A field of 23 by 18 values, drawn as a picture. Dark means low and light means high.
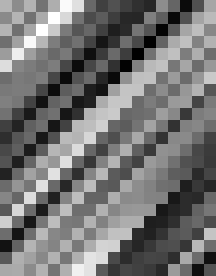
Mirror symmetry: none. Slope: none. Grain: diagonal, up to the right.
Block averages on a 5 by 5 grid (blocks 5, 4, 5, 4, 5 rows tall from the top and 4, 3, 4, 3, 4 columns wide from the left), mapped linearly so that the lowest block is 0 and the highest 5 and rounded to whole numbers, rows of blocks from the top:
5 4 0 1 3 | 3 0 2 4 4 | 1 3 4 3 2 | 3 3 3 3 0 | 3 4 4 0 2
